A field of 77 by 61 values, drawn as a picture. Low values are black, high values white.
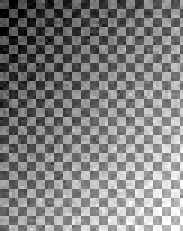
Odd rows or columns: none. Mirror symmetry: none. Grain: checkered. Ninth with the lowest average: top left. Ninth with the highest average: bottom right. Slope: up to the bottom right.
